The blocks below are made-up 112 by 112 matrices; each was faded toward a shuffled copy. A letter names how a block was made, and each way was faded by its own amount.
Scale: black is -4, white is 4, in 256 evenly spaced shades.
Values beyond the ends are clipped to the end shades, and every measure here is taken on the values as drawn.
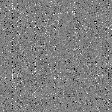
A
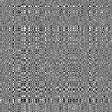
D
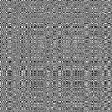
D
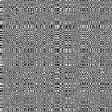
D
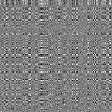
D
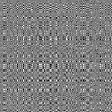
D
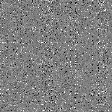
A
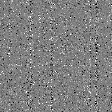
A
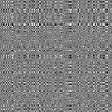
D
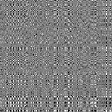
D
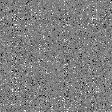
A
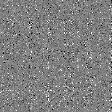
A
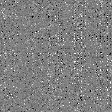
A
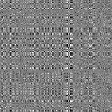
D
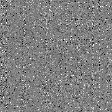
A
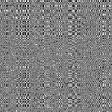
D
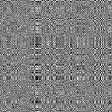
D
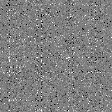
A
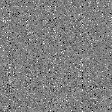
A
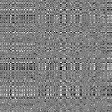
D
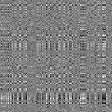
D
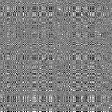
D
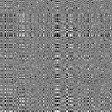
D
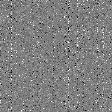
A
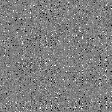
A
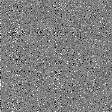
A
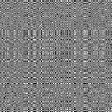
D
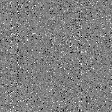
A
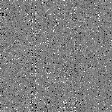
A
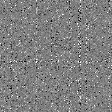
A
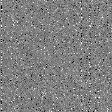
A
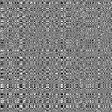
D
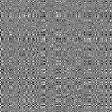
D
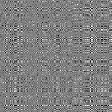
D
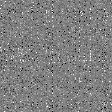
A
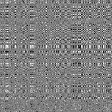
D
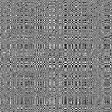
D
